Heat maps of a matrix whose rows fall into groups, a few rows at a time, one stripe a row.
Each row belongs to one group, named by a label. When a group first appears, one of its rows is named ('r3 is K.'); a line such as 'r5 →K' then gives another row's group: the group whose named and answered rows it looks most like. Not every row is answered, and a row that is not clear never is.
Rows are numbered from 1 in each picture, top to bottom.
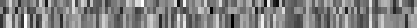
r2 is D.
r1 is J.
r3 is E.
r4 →E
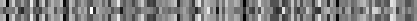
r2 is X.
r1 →J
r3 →J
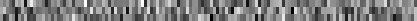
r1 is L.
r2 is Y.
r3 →D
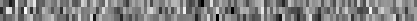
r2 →E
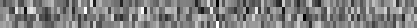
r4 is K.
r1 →X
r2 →L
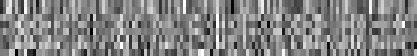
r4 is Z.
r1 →E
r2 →E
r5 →K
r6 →Z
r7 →Z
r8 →D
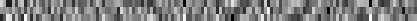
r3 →E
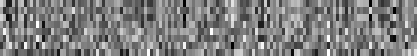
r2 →D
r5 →L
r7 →E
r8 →Y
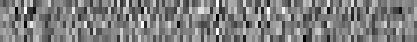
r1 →Z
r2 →D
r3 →Y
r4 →L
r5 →K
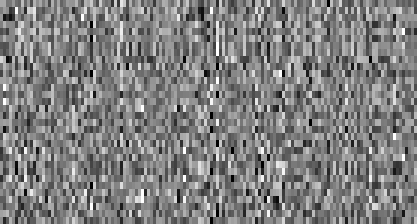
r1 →Y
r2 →L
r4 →K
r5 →Z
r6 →K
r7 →Z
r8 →Z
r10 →Y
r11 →K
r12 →K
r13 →L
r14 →X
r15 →L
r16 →J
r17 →D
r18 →K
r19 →D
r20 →L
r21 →Y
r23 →Z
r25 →D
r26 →E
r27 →K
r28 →L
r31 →Y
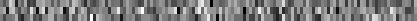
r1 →D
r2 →J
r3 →X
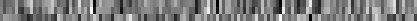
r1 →X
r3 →K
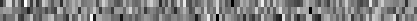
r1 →E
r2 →K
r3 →X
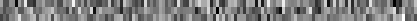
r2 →X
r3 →Z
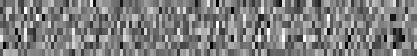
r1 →X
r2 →E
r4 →Z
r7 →D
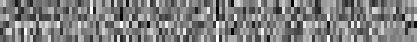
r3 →Y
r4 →Z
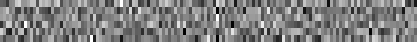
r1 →Z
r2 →Y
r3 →K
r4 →E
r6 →X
